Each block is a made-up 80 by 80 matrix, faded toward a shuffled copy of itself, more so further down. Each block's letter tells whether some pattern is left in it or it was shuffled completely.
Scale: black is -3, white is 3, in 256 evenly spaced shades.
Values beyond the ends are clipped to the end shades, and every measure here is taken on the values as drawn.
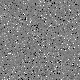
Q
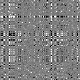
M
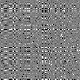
M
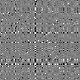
M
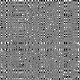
M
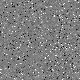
Q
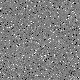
Q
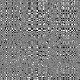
M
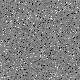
Q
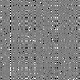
M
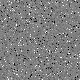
Q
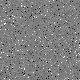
Q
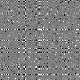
M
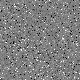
Q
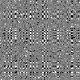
M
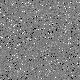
Q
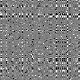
M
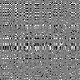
M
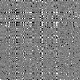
M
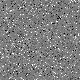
Q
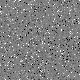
Q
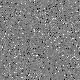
Q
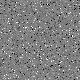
Q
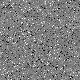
Q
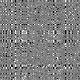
M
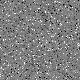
Q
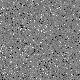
Q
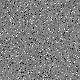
Q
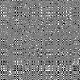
M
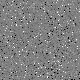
Q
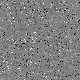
Q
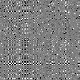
M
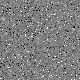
Q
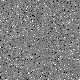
Q
